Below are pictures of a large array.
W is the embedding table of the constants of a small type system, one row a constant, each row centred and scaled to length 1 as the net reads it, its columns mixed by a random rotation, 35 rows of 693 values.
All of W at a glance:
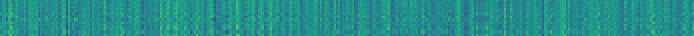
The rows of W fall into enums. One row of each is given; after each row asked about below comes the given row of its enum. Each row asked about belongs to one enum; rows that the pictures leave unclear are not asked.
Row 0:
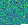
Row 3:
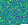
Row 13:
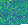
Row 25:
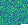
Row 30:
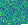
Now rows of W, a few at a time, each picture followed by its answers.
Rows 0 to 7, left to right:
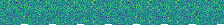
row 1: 25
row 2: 25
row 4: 0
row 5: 3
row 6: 3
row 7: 25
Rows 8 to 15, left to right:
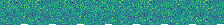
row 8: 0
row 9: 13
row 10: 0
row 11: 25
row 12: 3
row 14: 30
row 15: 13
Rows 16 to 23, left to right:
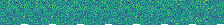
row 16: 0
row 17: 0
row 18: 25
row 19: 25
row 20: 0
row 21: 25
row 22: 30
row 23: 13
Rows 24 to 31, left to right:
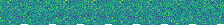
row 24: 3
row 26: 13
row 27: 13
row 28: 3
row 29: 3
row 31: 0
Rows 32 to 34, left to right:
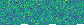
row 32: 0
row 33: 30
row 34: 13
